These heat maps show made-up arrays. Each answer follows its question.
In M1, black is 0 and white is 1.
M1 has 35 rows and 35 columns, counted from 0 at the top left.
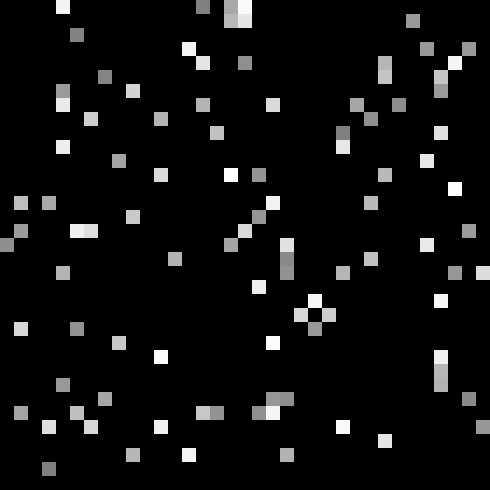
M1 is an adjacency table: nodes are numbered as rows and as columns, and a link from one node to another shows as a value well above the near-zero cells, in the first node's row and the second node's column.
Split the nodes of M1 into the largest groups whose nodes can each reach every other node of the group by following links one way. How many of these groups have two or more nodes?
2
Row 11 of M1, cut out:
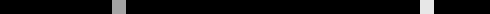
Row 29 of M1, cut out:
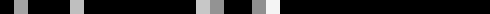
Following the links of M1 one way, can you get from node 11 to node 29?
yes
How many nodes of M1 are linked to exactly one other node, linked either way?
1
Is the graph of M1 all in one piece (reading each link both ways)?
yes
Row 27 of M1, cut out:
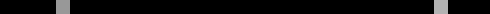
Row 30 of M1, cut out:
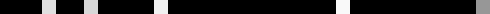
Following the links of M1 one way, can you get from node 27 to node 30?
yes
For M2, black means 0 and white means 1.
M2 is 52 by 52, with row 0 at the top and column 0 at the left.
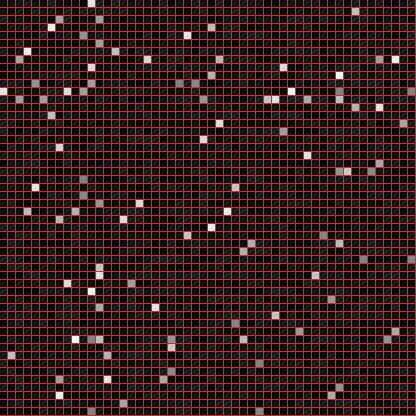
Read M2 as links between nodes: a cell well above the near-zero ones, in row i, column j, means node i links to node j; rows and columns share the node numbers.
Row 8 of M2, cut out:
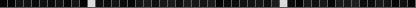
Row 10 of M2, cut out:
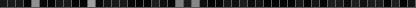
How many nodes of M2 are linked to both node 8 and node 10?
1
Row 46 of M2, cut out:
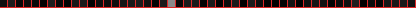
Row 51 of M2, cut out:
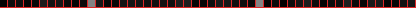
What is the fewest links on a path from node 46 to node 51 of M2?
4
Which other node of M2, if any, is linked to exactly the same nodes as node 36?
node 0
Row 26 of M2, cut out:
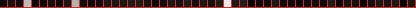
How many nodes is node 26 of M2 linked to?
3
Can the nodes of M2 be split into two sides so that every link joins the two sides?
yes
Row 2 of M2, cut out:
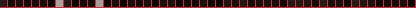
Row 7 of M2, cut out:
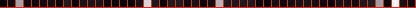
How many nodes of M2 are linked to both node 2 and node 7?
0
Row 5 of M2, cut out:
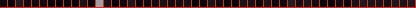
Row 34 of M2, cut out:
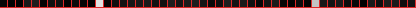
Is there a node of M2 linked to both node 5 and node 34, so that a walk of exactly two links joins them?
yes
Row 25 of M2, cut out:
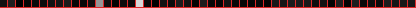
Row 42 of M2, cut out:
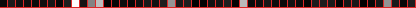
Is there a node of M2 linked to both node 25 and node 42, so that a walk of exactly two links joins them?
yes
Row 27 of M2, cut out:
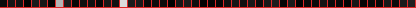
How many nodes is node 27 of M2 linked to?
2
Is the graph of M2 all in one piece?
yes
